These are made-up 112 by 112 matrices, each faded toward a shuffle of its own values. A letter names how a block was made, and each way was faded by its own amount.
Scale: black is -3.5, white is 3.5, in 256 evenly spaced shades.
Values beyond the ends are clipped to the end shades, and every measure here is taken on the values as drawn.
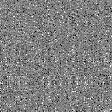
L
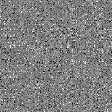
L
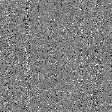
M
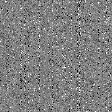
M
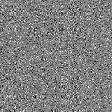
L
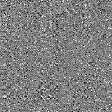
L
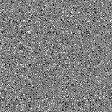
L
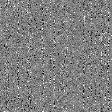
M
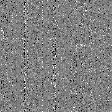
M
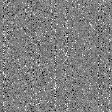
M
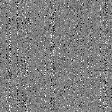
M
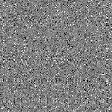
L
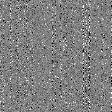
M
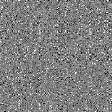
L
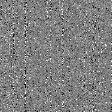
M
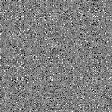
L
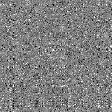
L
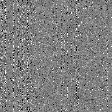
M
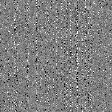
M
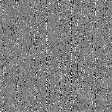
M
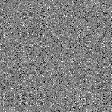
L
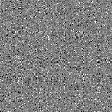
L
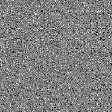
L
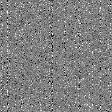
M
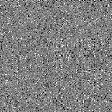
L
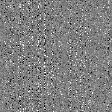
M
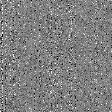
M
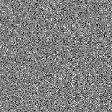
L
